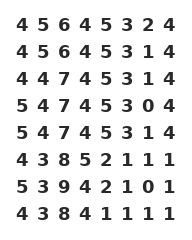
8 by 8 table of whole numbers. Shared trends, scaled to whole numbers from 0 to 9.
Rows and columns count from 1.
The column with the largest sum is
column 3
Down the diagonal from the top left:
4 5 7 4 5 1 0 1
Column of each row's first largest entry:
3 3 3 3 3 3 3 3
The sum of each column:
35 31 58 33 30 18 7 23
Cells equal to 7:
3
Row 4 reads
5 4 7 4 5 3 0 4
